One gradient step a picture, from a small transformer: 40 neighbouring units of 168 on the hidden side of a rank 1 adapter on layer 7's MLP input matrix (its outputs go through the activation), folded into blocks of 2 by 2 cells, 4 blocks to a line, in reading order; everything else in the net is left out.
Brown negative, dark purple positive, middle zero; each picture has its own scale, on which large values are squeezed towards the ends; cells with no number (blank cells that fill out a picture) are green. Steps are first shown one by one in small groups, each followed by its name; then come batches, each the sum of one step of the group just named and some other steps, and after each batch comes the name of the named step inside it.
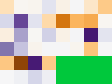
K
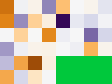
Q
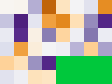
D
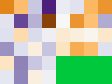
D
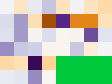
K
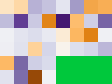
D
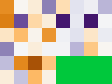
Q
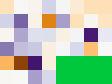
K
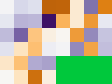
D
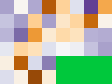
D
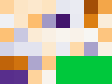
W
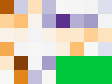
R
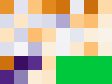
W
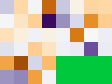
W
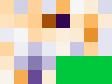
R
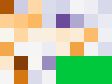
R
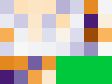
W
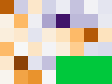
R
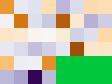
W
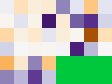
W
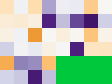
W
